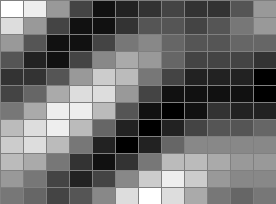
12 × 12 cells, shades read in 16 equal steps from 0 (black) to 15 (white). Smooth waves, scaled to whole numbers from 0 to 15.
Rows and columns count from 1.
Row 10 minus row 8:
0 -3 -7 -8 -5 1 7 9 7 5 4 3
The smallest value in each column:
3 2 1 1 1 0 0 0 1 1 1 0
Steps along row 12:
down down up up up up down down down down up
